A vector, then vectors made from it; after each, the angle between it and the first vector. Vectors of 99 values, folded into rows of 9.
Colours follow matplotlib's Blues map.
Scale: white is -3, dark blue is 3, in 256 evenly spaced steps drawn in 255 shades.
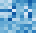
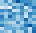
partly aligned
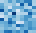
partly aligned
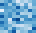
partly opposed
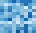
partly aligned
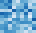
nearly opposite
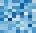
partly aligned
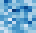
partly opposed
